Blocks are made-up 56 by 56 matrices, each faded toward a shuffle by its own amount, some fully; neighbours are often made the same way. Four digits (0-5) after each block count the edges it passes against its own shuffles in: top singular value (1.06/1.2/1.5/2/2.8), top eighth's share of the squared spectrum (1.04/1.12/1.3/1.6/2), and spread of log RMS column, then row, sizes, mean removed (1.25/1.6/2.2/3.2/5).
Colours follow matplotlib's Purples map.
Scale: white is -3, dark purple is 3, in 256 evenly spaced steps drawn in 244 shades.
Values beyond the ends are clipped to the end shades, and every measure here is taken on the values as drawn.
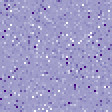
0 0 0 0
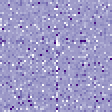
3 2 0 0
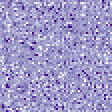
3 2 0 1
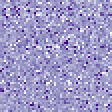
3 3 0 2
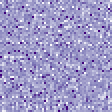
2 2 0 0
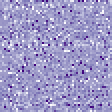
3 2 1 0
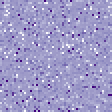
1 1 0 0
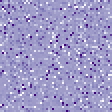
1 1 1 0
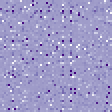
3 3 1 0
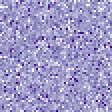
2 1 0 0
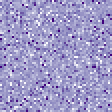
1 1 0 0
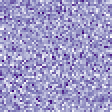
3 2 0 1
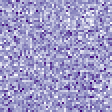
3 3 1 1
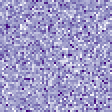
2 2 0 0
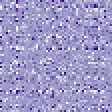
4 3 2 2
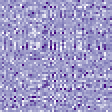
4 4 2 3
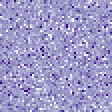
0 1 0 0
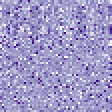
3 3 1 1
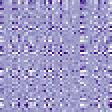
5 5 4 4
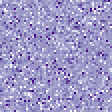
0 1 0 0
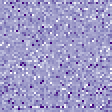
2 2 0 2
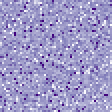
0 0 0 0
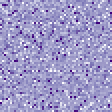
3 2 0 1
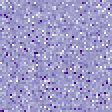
0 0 0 0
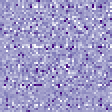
4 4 2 2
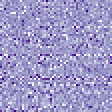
4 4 1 3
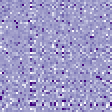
4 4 2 2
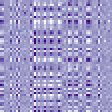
5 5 4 4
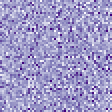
4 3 2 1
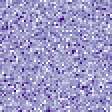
0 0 0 0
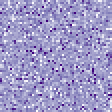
0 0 0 0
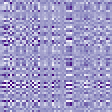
5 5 4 4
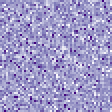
2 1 0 0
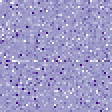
3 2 0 0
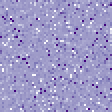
1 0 0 0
